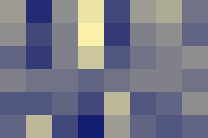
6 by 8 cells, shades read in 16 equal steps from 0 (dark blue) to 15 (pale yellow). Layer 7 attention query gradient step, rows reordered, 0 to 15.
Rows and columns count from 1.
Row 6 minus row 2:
-3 8 -4 -15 7 -2 -4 0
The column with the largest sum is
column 4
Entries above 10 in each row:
1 1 1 0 1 1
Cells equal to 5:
8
